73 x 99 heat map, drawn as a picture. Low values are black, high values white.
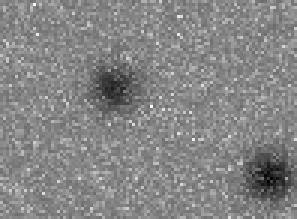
Slope: none. Ninth with the lowest average: bottom right. Odd rows or columns: none. Histogram: heavy tails on both sides. Mirror symmetry: none. Dips: two.
